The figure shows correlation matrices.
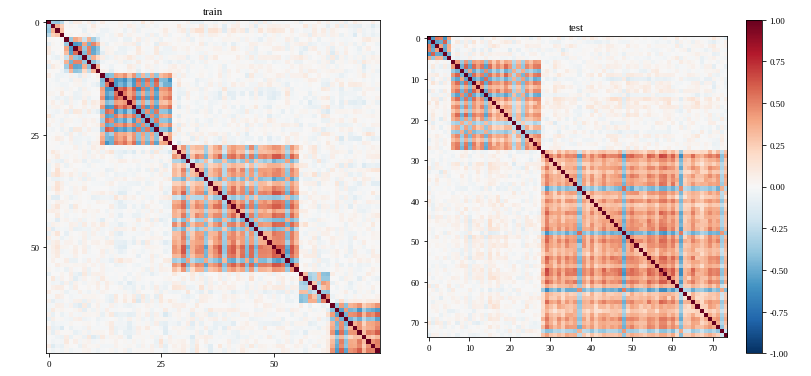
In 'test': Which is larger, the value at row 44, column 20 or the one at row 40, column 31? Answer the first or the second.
the second
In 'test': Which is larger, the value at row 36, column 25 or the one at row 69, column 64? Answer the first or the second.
the second
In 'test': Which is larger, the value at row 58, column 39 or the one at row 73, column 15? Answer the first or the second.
the first
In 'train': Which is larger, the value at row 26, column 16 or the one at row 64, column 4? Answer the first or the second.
the first
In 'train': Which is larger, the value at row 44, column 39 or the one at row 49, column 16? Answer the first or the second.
the first
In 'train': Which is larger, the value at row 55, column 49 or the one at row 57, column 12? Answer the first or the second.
the first
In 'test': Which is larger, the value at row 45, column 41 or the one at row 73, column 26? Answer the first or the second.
the first
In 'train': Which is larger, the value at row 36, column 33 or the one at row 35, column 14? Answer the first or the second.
the first
